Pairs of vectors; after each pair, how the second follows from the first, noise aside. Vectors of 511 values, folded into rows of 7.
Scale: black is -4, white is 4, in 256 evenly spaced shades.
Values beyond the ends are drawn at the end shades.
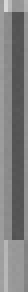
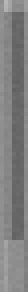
shrunk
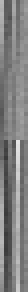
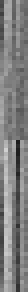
negated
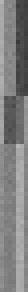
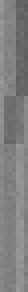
shrunk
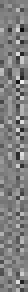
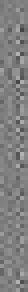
shrunk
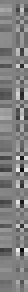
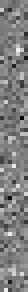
shuffled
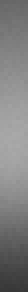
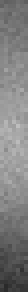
copied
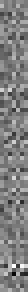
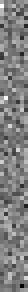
shuffled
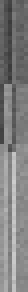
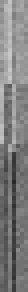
negated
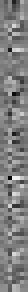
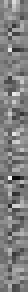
negated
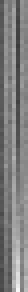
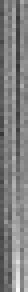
copied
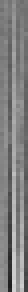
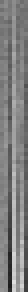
copied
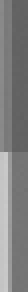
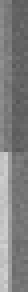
copied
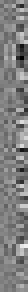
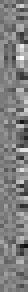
negated
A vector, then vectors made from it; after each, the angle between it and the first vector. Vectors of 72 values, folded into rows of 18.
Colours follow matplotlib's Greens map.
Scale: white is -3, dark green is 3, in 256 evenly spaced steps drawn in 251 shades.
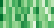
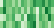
nearly opposite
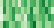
nearly opposite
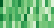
nearly parallel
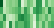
partly aligned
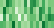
partly opposed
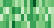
partly opposed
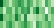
nearly parallel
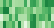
partly opposed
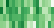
partly aligned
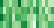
nearly parallel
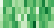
nearly opposite
